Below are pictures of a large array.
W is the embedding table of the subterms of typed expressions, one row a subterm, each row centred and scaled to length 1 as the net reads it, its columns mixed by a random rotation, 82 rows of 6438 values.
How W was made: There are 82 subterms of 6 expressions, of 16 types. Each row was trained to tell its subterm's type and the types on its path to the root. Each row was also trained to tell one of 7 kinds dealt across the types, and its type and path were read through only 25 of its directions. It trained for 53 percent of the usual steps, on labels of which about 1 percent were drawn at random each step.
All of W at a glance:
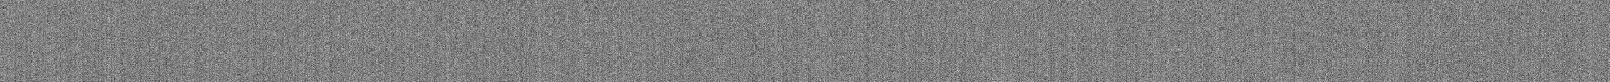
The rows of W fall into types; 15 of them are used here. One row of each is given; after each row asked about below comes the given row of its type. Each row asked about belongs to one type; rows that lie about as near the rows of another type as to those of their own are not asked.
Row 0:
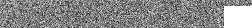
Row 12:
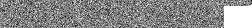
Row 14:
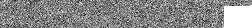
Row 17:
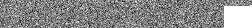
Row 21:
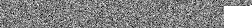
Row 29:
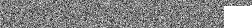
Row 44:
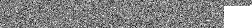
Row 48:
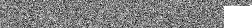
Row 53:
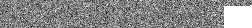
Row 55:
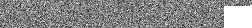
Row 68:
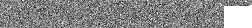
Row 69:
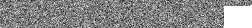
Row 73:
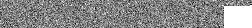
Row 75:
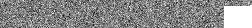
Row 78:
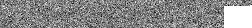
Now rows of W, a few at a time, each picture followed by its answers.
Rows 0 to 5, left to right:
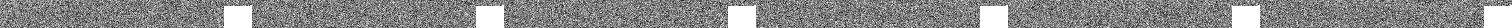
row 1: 53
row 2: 53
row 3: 29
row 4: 68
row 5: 69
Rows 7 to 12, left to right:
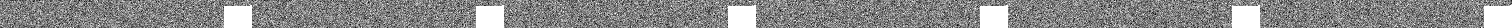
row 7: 14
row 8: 14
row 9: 68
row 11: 44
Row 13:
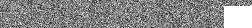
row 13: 53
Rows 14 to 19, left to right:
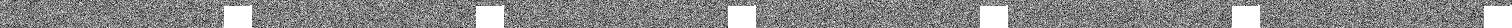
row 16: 55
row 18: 69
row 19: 48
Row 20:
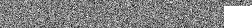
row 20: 53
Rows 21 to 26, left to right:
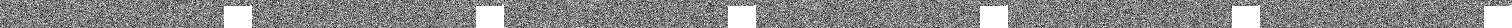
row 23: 44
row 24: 12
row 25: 0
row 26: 68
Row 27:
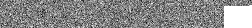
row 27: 29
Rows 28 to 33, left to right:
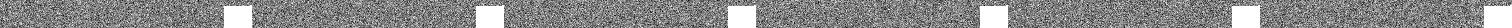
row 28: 69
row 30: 55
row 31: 69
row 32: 55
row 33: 44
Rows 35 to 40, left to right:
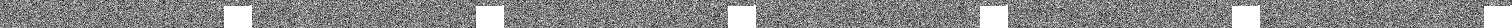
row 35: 55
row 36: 73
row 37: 48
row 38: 44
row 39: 75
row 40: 78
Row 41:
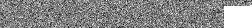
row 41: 48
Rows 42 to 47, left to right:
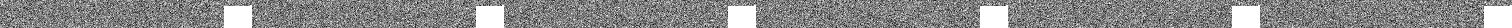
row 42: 44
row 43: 69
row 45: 78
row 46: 48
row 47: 73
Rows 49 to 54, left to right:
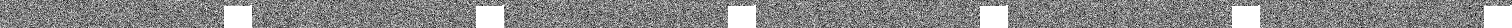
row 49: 68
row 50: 12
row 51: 48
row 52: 73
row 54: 17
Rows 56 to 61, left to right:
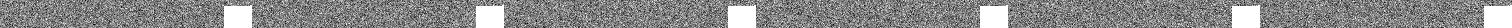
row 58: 12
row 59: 78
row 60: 12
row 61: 12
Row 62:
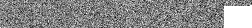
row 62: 48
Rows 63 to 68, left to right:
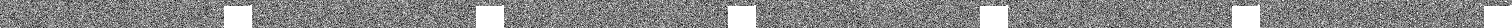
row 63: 12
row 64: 17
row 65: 55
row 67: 14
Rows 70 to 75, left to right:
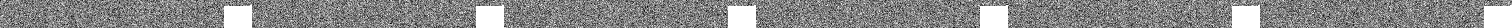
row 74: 75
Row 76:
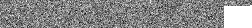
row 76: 17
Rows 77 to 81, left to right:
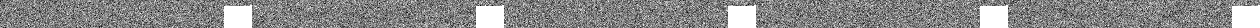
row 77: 55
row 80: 29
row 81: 75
